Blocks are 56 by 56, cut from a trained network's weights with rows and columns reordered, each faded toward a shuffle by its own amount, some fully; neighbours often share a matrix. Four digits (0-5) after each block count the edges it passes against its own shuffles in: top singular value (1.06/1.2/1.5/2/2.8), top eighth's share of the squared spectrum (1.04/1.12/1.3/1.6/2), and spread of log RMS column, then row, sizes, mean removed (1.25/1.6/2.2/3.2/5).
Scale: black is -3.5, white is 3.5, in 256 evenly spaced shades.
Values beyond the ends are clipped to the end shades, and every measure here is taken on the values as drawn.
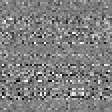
4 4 1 4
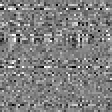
4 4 1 4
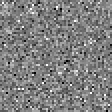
2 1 0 0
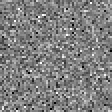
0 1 0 0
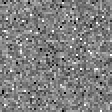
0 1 0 0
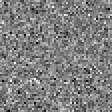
2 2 0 1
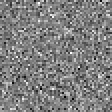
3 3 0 2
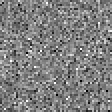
2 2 0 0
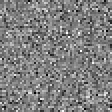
2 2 0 2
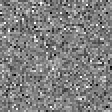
0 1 0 0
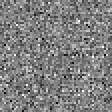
2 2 0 1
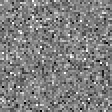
0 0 0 0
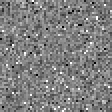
0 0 0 0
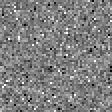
0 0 0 0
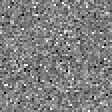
1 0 0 0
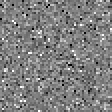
0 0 0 0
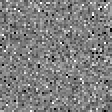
0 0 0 0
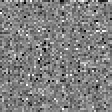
2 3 1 1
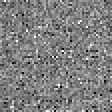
2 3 1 1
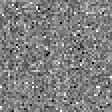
1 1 0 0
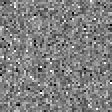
1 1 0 0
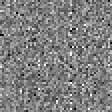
3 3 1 1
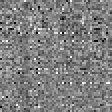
3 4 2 3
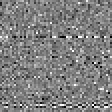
4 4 1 2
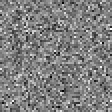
2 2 0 1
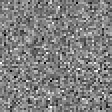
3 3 0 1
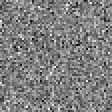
0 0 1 0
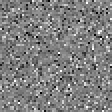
1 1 0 0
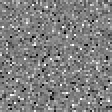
0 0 0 0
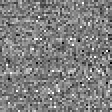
2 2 0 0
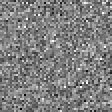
2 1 0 1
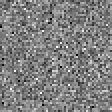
2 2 0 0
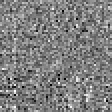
3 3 1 2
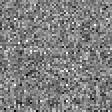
3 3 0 1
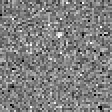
2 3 0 1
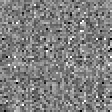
3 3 2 2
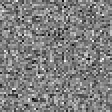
3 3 0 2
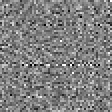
4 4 1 3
